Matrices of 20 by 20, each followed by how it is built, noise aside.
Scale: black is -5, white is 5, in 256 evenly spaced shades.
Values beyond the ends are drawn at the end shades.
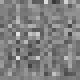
low rank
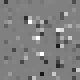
sparse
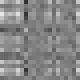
low rank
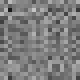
low rank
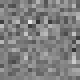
low rank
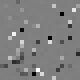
sparse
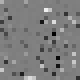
sparse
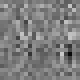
low rank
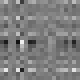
low rank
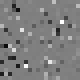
sparse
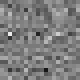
low rank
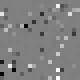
sparse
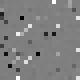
sparse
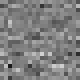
low rank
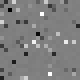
sparse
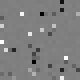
sparse
